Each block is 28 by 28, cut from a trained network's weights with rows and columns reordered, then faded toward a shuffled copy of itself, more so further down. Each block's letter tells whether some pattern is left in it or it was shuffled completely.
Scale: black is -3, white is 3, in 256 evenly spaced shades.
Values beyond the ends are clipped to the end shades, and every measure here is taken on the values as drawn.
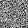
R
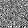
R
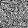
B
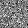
B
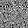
R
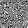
B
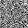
R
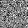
R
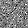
B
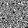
R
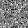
R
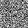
R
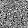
B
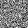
R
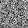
B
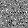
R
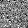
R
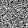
B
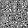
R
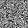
B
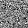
B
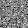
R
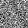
R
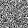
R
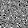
B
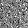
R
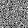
B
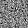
B
